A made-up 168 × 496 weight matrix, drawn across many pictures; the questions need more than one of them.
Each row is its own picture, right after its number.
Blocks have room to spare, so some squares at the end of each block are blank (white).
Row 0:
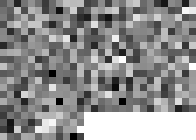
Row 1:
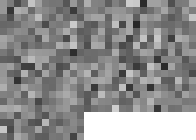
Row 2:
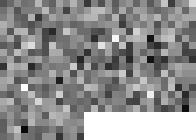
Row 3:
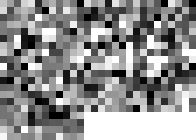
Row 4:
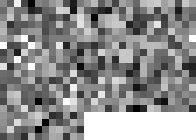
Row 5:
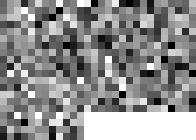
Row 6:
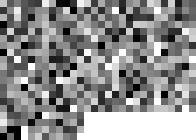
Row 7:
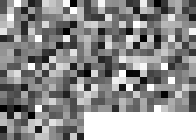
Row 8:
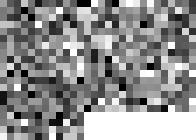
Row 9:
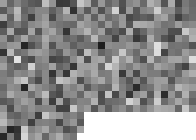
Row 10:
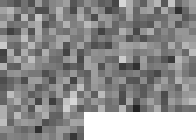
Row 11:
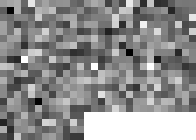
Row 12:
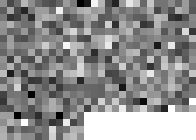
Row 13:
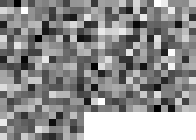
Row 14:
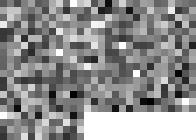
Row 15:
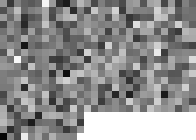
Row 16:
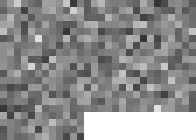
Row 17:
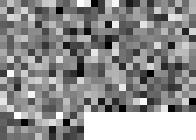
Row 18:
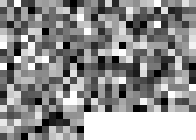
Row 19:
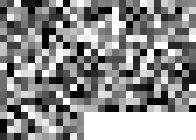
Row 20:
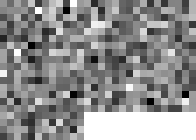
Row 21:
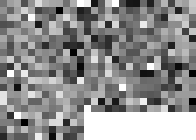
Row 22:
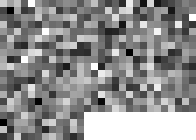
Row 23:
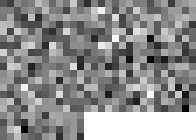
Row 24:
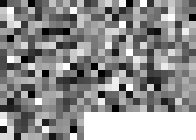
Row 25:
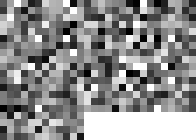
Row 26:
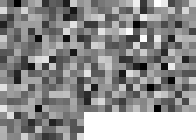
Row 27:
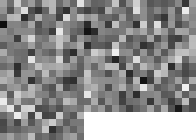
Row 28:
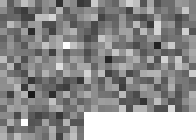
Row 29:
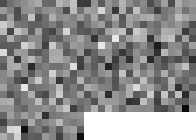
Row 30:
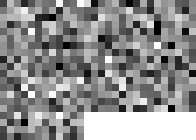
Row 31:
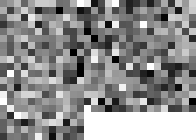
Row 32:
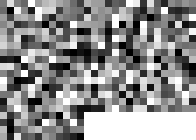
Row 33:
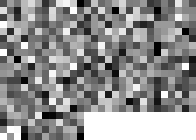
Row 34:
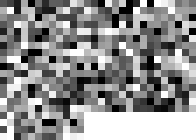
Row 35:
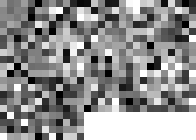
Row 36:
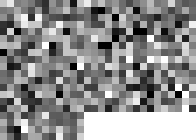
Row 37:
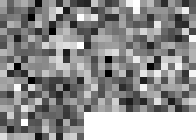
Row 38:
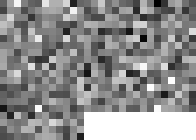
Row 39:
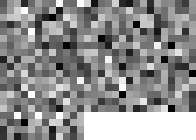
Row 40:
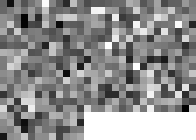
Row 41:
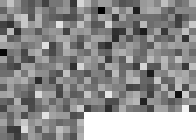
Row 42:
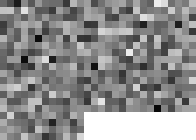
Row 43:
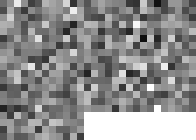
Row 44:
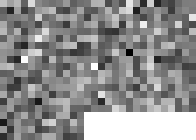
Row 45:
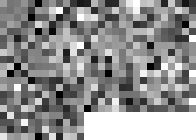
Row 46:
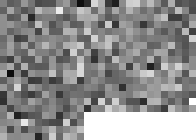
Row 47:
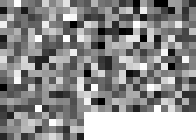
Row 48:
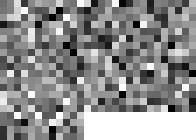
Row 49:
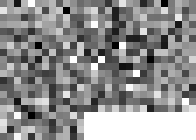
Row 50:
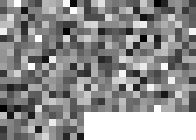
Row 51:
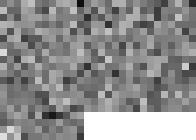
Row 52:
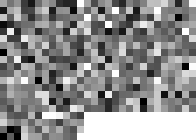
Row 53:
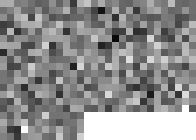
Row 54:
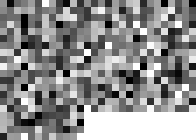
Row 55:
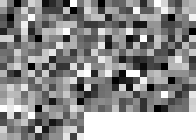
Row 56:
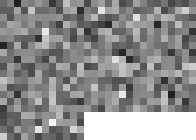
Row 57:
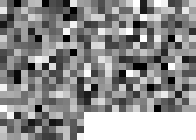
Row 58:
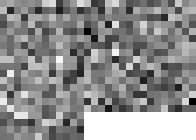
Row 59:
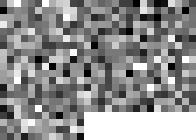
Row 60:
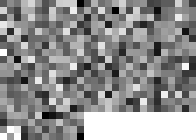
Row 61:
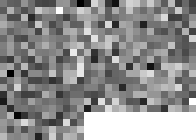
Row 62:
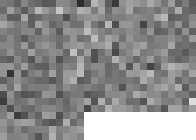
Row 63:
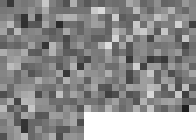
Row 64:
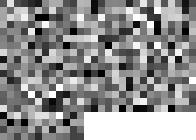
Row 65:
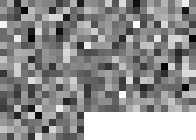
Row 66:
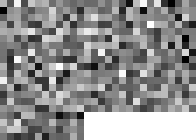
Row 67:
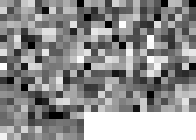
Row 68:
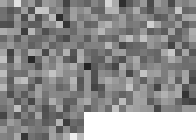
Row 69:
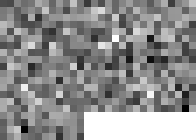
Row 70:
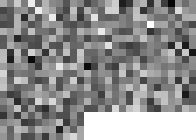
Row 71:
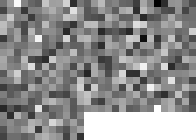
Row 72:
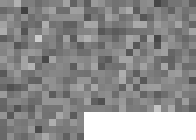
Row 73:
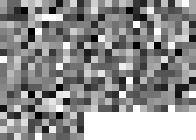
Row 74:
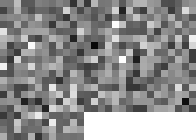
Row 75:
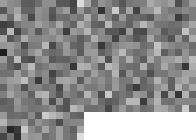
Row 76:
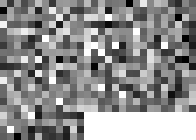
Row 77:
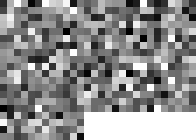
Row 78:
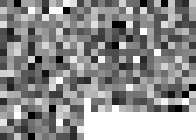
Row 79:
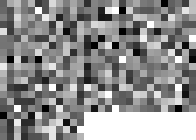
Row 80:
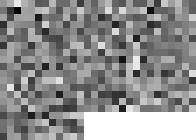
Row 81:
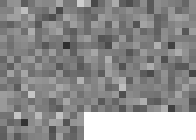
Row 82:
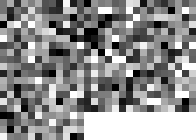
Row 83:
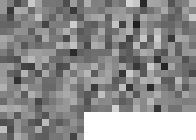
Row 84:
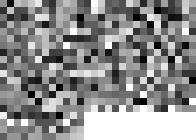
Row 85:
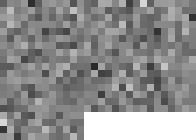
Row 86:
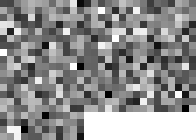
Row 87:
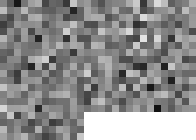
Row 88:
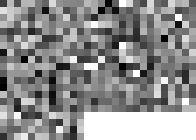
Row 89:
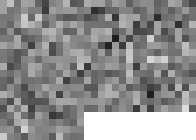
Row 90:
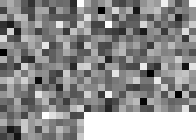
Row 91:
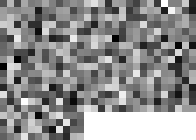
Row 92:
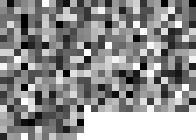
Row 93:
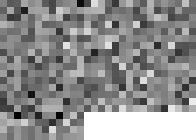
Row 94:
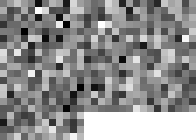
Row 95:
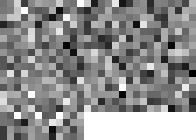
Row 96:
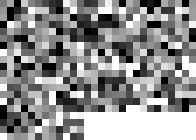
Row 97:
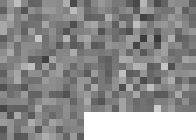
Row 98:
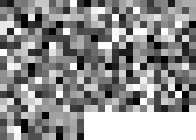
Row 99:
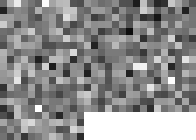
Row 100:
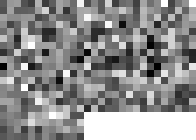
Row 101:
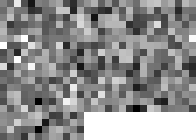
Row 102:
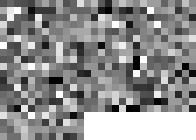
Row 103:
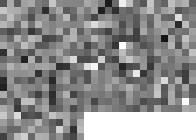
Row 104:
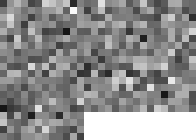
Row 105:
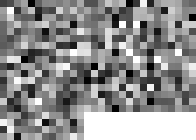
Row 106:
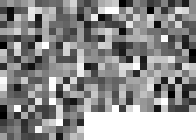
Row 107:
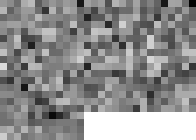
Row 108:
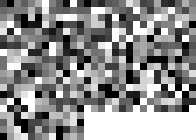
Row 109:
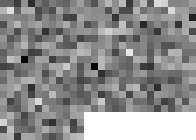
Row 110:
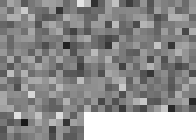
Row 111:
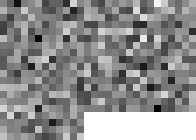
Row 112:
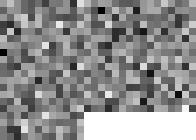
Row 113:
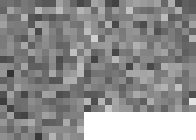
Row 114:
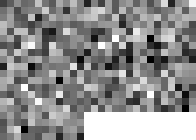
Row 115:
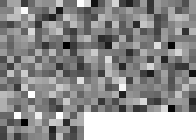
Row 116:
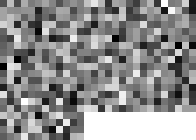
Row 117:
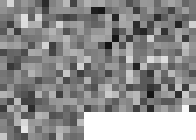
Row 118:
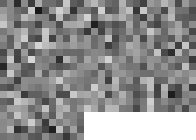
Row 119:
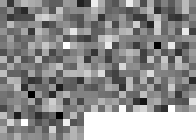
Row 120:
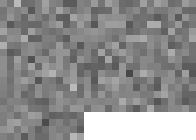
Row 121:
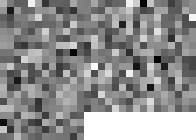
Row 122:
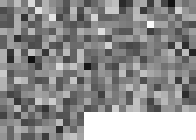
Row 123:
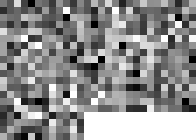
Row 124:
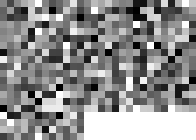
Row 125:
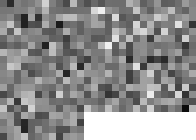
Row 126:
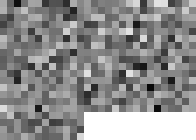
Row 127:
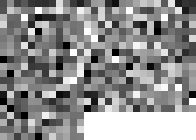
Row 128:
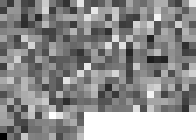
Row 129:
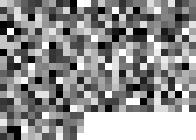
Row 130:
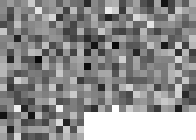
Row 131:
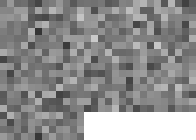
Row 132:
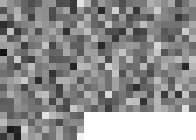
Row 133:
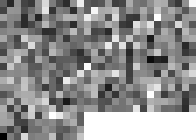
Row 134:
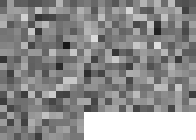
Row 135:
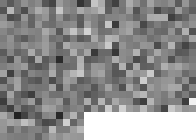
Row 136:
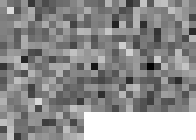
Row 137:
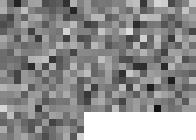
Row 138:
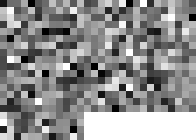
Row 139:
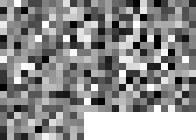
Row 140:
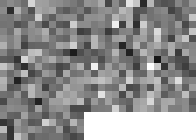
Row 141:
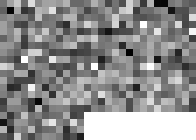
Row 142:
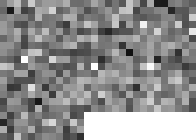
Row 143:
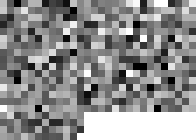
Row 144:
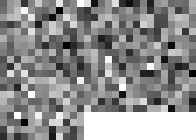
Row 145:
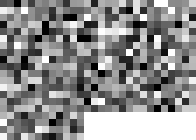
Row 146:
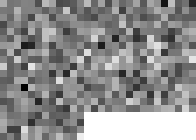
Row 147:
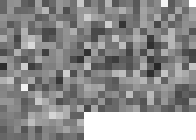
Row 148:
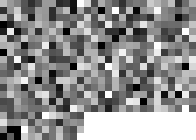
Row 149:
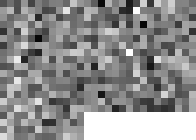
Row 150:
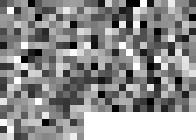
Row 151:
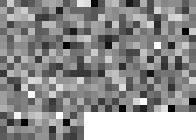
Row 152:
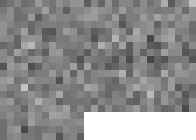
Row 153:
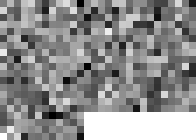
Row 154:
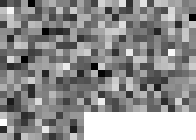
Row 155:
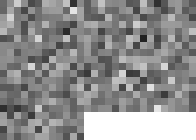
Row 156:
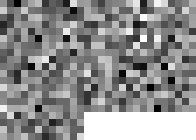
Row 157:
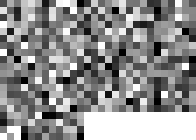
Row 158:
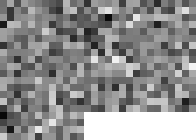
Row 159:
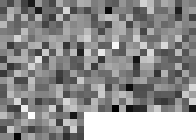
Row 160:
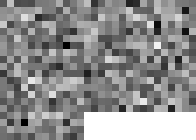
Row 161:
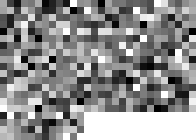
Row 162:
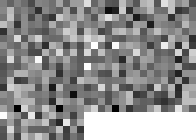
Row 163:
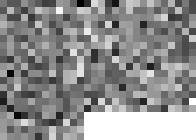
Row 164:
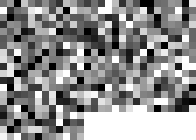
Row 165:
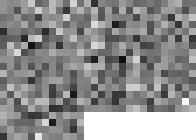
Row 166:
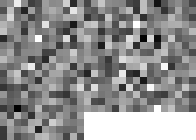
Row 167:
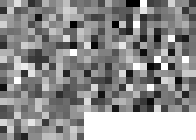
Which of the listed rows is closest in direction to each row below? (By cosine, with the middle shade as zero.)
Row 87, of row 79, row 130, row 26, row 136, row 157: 26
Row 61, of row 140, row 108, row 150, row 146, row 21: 150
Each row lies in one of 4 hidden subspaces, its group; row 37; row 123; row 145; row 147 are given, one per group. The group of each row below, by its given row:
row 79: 123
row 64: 37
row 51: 147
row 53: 147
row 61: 37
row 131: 37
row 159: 123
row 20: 123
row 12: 37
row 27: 37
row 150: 145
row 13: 145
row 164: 123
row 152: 147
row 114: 147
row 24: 145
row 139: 145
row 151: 37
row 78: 123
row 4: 123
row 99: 145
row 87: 145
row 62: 37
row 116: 123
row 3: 147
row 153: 147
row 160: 37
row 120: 123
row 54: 147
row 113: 37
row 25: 145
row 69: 147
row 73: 37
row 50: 145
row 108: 147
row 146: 147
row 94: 123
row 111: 145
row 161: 145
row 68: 123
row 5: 37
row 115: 37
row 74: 123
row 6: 147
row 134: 37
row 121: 145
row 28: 37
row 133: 147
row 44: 145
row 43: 145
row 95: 37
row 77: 145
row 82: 123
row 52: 147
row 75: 147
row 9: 147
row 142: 145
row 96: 123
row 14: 123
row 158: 123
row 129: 147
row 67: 147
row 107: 147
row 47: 145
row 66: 123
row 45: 37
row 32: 145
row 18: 123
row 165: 123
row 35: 37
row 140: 145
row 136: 145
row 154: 145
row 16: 145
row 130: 123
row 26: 145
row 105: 145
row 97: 145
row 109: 145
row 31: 37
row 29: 147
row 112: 147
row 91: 123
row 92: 147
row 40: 147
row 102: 123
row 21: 37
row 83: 145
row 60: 147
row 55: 145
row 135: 37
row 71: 145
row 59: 145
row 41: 147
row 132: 147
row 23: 147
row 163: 37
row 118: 123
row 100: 147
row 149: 145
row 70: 123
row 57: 145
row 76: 123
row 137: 145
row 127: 37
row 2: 147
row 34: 145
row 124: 37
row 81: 37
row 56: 123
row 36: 147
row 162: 123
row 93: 37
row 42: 145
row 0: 123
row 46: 37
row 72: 145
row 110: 37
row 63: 147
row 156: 145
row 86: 147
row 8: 37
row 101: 123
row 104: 145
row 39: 37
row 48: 37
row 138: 145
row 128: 147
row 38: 145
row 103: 123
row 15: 147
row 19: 123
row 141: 145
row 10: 123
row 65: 37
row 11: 145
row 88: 123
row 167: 145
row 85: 145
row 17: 37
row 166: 145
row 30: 37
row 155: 145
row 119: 37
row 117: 147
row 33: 147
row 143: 145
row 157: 147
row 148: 147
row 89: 147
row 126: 145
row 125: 147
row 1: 145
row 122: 123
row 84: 37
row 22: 145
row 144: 37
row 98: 147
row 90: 147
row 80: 123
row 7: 145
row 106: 123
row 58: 37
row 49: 123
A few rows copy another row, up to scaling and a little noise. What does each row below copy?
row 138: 24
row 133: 128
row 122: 70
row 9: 6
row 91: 116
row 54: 92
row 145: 13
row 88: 103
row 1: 83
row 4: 101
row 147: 100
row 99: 59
